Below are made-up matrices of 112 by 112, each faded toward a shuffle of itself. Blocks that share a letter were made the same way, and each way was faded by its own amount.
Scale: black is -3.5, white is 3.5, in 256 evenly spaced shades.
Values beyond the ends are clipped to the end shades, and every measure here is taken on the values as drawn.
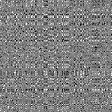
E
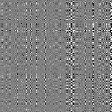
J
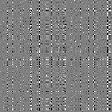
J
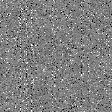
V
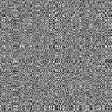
E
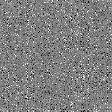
V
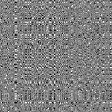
E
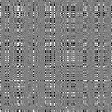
J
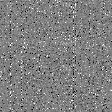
V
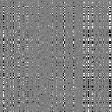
J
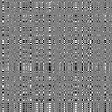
J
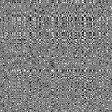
E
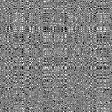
E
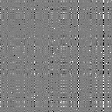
J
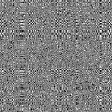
E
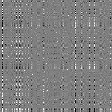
J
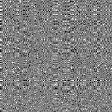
E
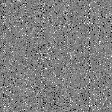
V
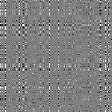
J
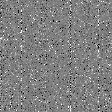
V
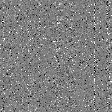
V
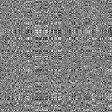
E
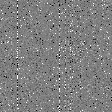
V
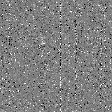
V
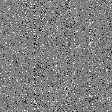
V
